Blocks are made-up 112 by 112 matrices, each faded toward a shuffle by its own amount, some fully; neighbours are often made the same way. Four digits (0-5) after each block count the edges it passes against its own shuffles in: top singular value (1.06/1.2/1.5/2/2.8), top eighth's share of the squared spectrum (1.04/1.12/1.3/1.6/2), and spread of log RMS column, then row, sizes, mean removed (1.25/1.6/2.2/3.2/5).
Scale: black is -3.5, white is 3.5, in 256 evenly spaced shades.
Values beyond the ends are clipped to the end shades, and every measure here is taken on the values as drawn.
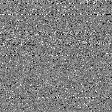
2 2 0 3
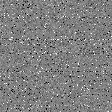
1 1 0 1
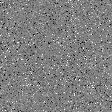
1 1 0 1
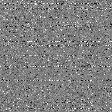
2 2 1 3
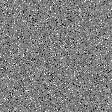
0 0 0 0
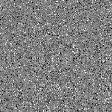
3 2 1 0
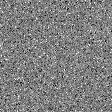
1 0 0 0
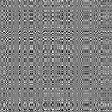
5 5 5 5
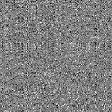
4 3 2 2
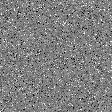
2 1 0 0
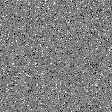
3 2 0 1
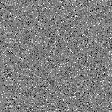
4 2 1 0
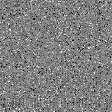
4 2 1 1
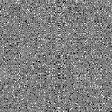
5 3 2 2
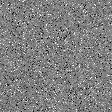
0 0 0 0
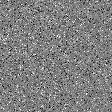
2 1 0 0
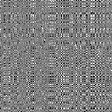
5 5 4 4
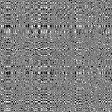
5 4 3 4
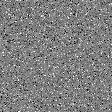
0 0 0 0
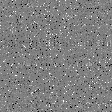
3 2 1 0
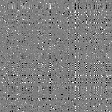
5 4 3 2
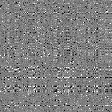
5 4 2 3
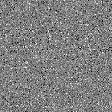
4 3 1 1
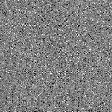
4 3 2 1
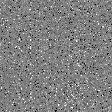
4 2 1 1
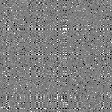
5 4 3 3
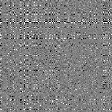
5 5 3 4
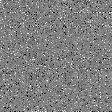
3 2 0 1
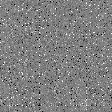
4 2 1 1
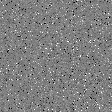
2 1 0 0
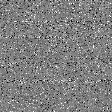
1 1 0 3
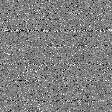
2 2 0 3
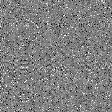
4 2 1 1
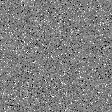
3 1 0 0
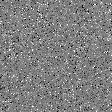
0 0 0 0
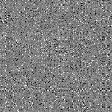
4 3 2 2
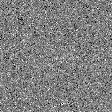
3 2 0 1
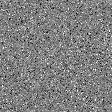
1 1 0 0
